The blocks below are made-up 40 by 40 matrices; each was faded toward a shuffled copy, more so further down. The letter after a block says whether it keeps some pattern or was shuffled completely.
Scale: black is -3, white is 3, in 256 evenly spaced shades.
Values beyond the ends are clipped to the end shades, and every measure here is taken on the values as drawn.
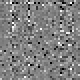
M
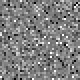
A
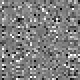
M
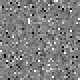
A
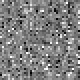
M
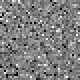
A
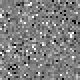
A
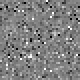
A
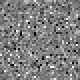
A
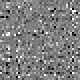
M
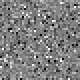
A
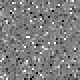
A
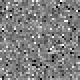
A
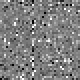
M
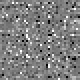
M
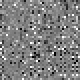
M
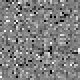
M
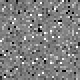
A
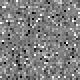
A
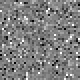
A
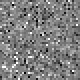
A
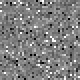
A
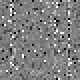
M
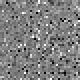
M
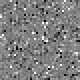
A
